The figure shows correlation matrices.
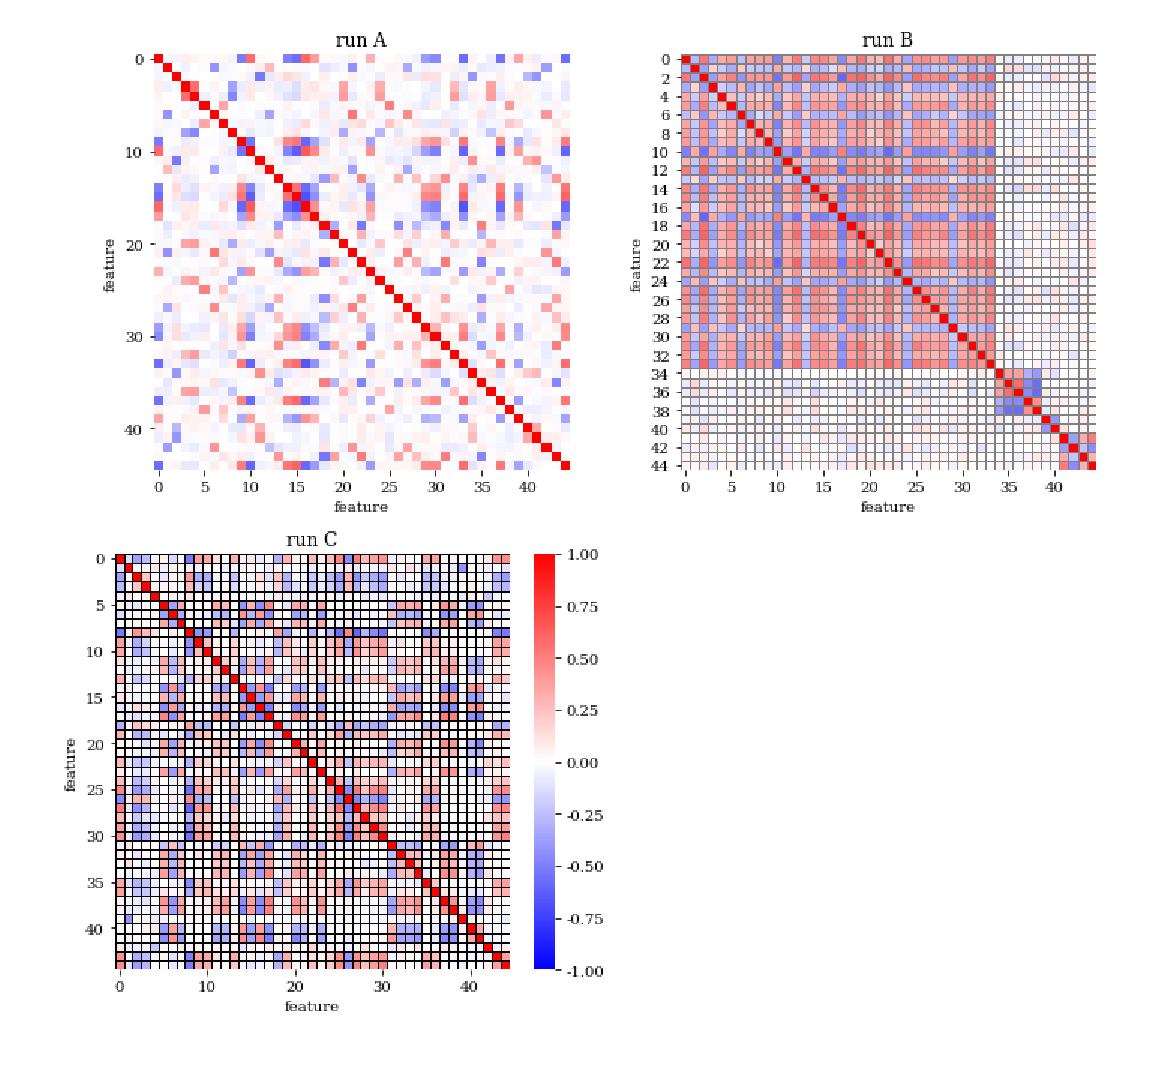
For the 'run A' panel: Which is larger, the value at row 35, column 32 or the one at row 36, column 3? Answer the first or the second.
the second
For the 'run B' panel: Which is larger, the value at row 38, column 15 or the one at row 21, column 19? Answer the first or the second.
the second
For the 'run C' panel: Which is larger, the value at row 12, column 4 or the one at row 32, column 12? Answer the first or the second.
the second
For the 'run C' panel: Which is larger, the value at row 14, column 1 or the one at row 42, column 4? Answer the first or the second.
the first
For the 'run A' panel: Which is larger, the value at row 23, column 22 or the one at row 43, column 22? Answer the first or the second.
the second
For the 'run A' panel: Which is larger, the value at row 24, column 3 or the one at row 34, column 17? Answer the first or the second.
the first
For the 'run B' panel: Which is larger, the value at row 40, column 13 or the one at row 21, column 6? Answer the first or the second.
the first
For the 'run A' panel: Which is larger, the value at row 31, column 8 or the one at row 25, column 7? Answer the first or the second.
the second
